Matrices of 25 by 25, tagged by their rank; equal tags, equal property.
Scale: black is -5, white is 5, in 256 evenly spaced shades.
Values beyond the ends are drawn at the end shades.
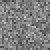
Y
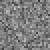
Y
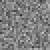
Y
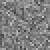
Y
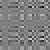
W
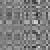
W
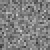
Y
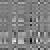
W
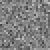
Y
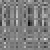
W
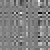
W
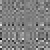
W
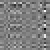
W
